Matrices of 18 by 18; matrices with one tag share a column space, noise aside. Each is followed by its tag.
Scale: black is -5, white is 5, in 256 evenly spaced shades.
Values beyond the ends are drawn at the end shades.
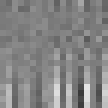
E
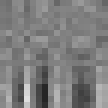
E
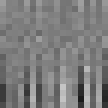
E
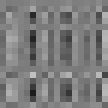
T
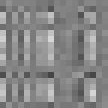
T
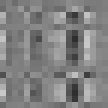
T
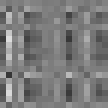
T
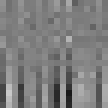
E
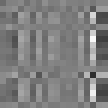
T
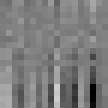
E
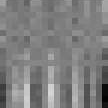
E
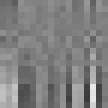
E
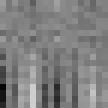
E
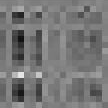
T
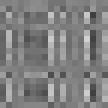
T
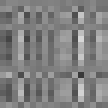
T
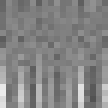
E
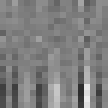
E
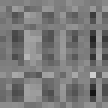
T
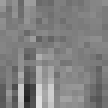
E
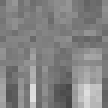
E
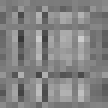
T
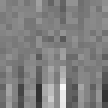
E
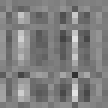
T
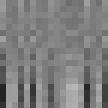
E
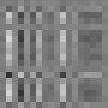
T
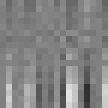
E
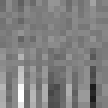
E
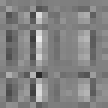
T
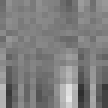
E
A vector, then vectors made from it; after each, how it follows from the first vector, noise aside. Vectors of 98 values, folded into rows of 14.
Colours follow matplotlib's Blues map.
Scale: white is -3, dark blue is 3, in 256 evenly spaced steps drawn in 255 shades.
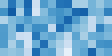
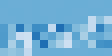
partly zeroed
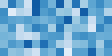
sign-scrambled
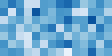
sign-scrambled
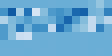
partly zeroed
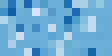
partly zeroed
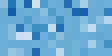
partly zeroed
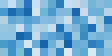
sign-scrambled
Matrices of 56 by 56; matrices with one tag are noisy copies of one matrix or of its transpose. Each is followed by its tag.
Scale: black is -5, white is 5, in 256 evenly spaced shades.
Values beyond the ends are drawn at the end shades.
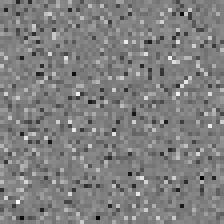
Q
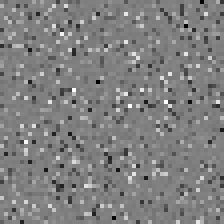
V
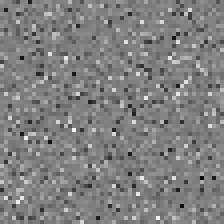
Q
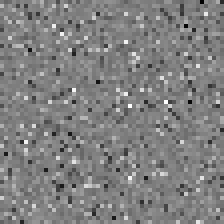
V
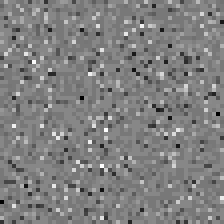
V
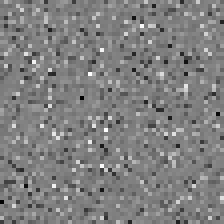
V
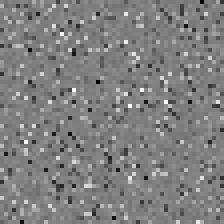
V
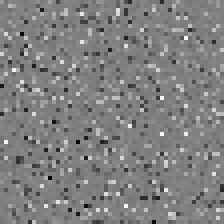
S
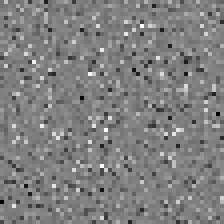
V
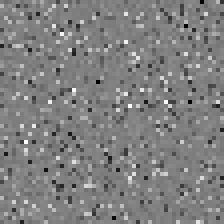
V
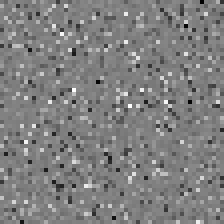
V
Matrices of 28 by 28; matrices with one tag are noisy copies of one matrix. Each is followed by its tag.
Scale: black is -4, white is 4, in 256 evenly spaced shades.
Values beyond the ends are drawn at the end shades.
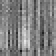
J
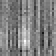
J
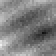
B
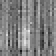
J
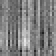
J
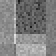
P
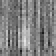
J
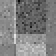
P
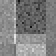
P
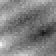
B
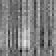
J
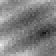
B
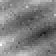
B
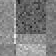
P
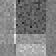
P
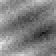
B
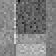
P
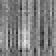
J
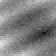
B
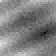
B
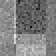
P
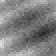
B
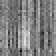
J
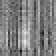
J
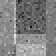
P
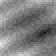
B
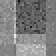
P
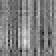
J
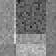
P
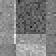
P
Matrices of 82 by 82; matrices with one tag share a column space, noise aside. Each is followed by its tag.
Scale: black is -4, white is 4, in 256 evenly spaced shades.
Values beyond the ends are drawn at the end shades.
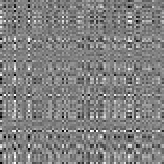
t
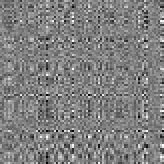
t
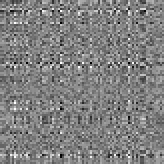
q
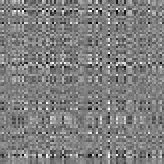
q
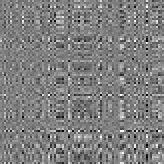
t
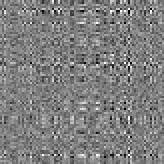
q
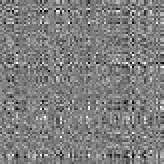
q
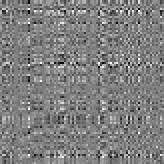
q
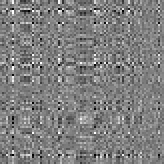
q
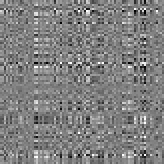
q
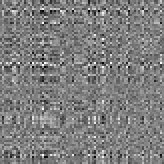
q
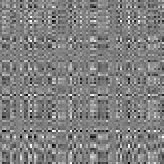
t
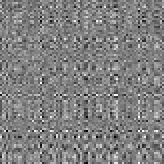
t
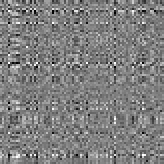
q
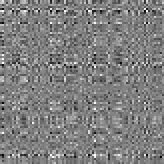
q
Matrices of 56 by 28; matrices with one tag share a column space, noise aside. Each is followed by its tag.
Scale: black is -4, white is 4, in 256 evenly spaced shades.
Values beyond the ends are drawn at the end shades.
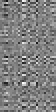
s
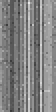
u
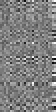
s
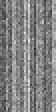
u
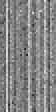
u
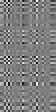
s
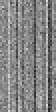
u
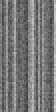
u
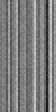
u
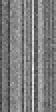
u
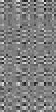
s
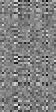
s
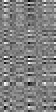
s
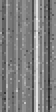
u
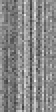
u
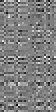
s
